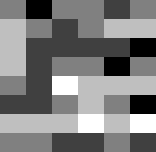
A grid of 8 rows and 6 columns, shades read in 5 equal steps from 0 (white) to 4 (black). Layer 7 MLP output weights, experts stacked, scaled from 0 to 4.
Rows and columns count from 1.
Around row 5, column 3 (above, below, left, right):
2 2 3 1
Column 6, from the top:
2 1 4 2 1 4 0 3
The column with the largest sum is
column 2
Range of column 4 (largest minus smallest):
3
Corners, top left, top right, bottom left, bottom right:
2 2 2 3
